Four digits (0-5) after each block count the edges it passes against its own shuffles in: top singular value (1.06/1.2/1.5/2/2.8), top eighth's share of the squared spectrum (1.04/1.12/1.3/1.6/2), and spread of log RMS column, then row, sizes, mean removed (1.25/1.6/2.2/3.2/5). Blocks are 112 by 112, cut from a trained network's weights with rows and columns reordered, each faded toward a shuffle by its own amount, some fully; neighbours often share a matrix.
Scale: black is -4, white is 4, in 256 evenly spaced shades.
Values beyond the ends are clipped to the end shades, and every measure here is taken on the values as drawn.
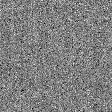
1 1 0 0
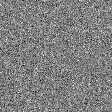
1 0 0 0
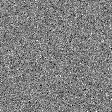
1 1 0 0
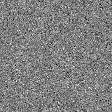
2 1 0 0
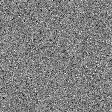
0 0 0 0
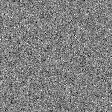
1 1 0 0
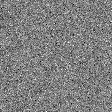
0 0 0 0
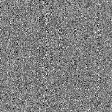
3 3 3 0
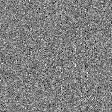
2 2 2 0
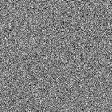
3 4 1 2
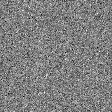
1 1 0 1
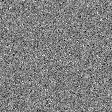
0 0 0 0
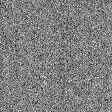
1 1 0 1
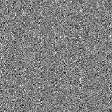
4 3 3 1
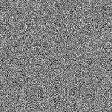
3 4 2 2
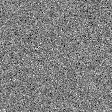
0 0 0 0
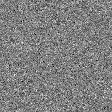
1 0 0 1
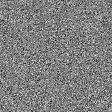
1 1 0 1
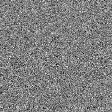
2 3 0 2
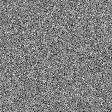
1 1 0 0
